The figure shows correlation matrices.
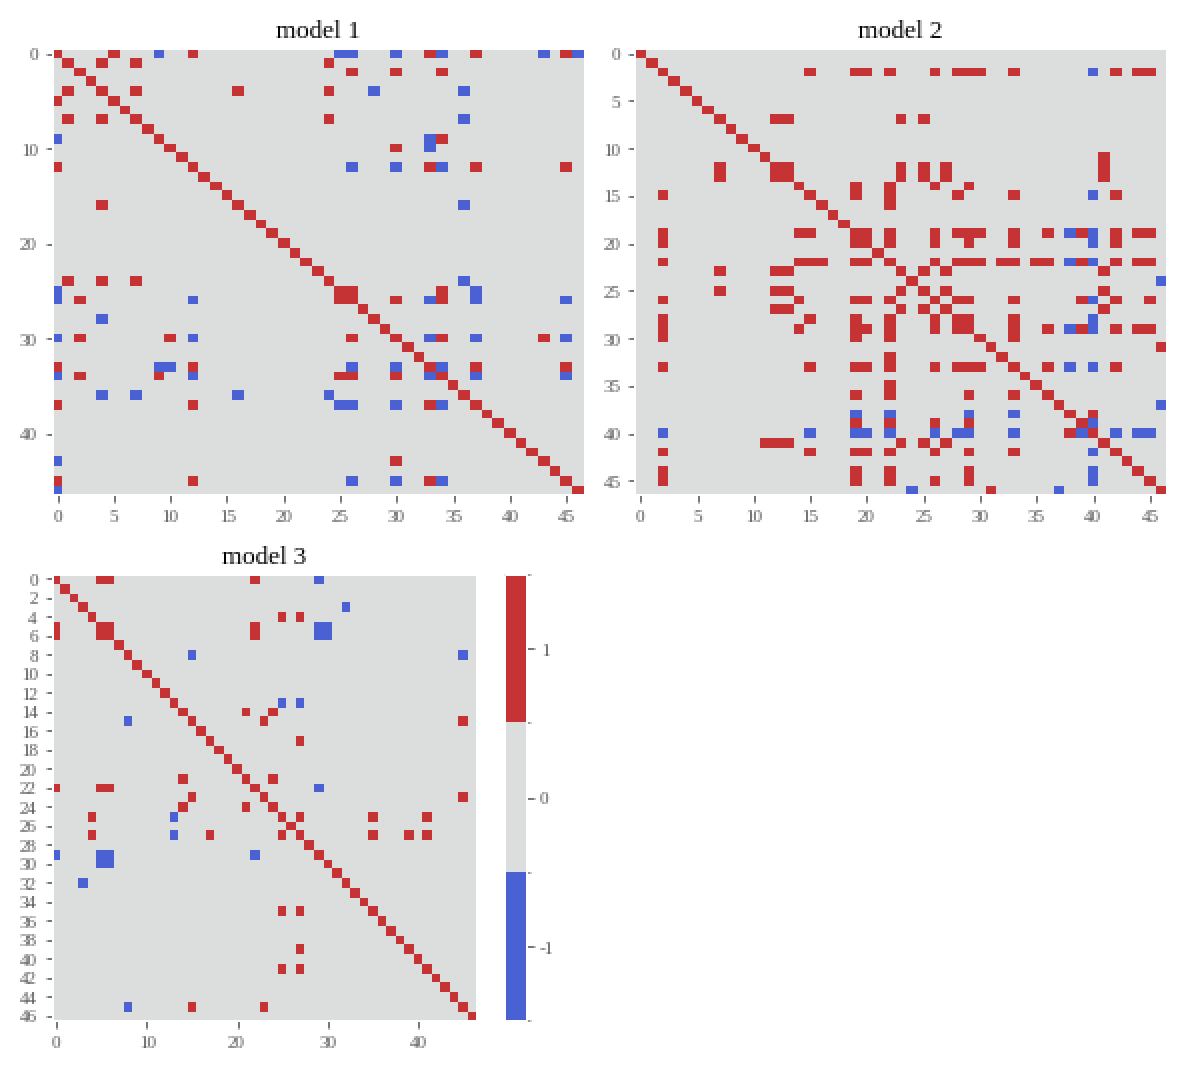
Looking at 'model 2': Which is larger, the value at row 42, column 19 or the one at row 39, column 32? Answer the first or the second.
the first
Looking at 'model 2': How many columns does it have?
47
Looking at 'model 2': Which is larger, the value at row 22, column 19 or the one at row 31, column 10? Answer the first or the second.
the first
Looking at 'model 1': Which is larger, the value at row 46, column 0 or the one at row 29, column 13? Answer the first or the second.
the second
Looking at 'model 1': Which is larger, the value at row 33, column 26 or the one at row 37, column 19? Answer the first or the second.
the second
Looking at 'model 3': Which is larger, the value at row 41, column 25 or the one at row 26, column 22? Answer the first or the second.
the first
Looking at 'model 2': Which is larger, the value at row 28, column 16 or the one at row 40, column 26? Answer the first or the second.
the first
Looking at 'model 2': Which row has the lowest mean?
40
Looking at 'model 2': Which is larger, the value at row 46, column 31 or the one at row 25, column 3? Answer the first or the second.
the first
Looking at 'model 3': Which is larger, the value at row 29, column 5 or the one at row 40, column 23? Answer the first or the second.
the second
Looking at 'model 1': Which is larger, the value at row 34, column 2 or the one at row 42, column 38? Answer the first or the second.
the first
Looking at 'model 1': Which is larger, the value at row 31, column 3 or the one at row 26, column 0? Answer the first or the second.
the first
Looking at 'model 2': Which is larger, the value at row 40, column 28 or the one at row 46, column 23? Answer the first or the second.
the second
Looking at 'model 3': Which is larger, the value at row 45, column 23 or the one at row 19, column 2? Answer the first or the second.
the first
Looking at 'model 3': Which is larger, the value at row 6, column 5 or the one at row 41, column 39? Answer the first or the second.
the first
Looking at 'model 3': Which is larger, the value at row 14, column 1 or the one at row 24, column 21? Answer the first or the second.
the second
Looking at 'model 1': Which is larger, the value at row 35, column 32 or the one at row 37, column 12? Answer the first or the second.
the second
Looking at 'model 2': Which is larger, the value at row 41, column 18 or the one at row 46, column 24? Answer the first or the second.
the first
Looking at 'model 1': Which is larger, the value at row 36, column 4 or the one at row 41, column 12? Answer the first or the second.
the second
